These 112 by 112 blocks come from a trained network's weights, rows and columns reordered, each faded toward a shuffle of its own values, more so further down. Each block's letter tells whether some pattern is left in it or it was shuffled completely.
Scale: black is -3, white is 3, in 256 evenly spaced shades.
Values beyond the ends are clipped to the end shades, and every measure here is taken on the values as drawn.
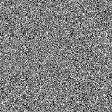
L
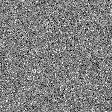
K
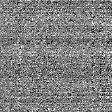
L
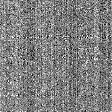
L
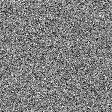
K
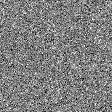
K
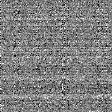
L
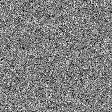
K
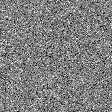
K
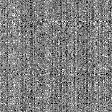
L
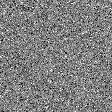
K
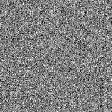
L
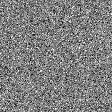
K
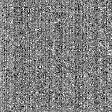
L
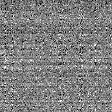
L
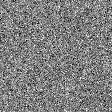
K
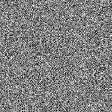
L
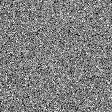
K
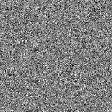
L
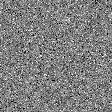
K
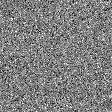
K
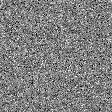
K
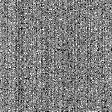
L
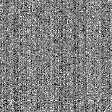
L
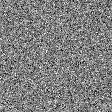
K
